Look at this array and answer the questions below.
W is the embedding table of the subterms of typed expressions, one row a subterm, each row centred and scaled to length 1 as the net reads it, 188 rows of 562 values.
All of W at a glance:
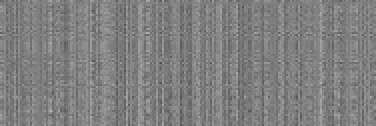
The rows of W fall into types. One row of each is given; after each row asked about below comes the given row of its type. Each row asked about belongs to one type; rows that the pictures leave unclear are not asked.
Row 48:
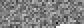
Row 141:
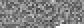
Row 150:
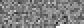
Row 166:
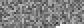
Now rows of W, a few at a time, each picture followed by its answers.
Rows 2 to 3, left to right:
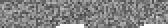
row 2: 141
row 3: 166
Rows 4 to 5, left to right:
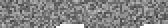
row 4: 48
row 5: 141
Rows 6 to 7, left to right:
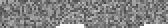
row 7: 166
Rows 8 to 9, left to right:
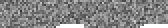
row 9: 166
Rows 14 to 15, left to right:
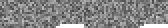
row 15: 166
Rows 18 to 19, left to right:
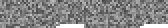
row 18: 141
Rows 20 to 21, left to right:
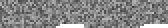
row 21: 166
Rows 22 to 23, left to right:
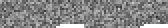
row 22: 48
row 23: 48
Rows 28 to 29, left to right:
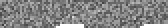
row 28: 166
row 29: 141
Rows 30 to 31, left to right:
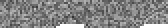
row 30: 48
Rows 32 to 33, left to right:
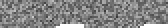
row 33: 48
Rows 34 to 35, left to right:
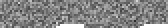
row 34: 166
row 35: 141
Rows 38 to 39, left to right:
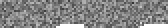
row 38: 48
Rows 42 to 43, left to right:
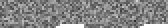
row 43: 141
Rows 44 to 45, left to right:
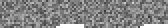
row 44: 48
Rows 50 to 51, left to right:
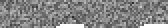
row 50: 48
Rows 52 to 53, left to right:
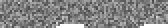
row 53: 166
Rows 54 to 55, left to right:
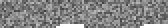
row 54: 48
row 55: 141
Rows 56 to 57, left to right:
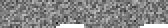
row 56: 48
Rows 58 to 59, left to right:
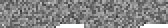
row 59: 48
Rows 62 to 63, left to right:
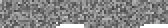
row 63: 166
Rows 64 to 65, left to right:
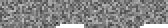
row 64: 166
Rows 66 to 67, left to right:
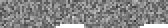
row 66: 166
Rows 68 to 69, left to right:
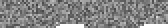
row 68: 141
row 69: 166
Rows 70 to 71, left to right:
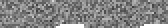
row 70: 141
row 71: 166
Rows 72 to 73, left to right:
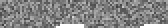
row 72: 166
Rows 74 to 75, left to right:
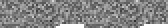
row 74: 141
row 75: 141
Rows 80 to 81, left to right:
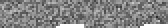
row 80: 141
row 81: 48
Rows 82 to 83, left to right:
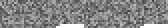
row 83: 48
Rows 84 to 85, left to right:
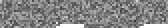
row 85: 141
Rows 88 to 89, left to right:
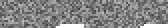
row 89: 48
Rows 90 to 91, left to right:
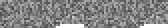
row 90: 166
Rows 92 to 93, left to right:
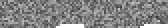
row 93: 48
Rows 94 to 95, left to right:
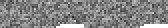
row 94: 48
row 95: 166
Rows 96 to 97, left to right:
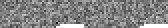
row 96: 48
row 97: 166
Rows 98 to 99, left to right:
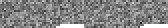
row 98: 48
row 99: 48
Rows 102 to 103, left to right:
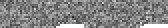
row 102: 48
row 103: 166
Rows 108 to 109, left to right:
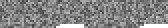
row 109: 166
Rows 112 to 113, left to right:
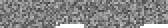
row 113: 48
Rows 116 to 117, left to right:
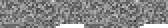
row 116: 141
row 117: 141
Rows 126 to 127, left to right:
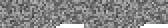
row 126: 48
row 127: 48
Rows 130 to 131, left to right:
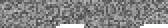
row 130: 141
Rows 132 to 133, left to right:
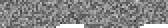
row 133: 141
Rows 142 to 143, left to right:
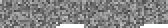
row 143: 48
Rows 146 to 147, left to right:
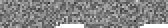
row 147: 141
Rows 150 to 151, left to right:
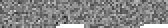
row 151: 141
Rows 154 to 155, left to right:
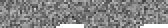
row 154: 48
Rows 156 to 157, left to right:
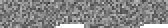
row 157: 141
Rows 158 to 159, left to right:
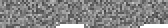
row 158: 141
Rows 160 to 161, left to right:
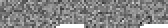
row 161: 150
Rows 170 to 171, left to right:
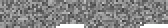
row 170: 166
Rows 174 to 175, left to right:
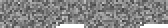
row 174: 166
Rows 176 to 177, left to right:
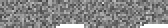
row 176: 166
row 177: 166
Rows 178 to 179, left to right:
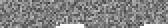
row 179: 166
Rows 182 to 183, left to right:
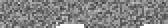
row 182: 166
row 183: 141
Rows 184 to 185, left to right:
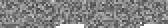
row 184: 141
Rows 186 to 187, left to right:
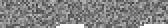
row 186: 141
